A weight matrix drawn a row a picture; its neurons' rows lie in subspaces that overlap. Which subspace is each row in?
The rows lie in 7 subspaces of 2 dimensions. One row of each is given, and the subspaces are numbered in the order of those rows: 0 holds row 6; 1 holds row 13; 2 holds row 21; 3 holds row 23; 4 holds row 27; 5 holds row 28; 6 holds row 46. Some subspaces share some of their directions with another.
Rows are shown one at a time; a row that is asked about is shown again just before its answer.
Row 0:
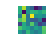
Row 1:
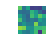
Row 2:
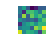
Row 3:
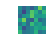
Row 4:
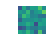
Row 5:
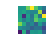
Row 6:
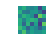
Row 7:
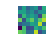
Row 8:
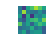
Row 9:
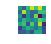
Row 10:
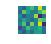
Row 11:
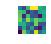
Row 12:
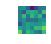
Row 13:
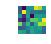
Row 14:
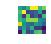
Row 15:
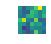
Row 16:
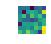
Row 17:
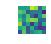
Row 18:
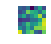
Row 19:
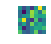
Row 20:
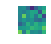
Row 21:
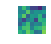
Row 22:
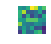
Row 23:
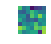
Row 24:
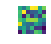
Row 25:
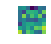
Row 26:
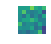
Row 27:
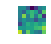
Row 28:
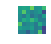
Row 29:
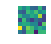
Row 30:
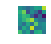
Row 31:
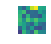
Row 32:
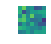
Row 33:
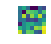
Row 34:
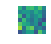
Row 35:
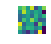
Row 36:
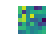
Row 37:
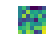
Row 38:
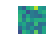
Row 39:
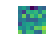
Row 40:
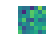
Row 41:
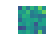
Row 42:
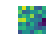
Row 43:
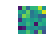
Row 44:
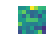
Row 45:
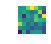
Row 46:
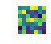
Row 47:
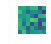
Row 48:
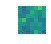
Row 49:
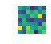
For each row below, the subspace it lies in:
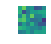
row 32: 1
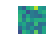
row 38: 5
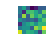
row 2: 6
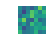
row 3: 2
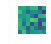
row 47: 0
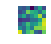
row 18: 1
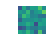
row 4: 3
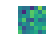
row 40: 2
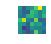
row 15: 2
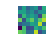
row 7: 6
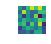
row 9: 0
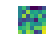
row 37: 2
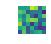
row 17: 0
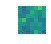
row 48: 2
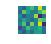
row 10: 0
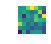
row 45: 4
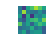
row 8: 1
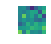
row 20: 4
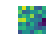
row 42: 1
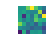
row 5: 4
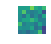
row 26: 5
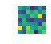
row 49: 6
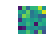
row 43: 3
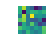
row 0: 1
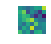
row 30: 4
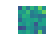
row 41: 3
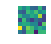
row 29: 6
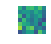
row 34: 6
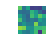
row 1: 3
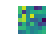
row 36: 1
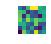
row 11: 5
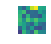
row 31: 5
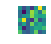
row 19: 2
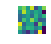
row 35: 5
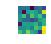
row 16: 5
